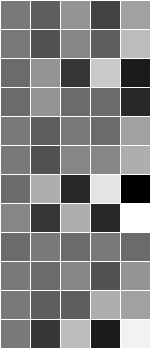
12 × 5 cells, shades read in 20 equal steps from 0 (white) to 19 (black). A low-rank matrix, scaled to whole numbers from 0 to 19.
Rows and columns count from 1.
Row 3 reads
11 8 15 4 17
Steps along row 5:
up down up down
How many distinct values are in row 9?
2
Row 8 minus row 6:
-1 2 -3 7 -6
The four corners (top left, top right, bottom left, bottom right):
10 7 10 1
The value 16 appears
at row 4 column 5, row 7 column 3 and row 8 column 4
